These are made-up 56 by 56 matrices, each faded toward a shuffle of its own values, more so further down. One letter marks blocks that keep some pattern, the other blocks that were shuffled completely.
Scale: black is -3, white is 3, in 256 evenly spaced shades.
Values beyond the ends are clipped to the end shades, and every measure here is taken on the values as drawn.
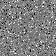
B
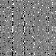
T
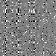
T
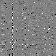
T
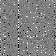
T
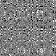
T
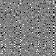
T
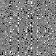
T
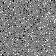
B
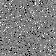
B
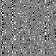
T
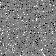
B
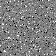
B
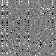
T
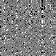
T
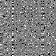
T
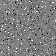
B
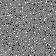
B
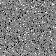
B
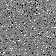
B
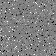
B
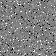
B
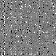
T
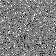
B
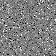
B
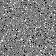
B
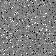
B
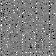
T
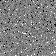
B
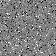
B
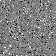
B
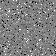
B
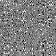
T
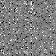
T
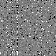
T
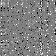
T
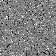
B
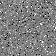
B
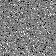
B
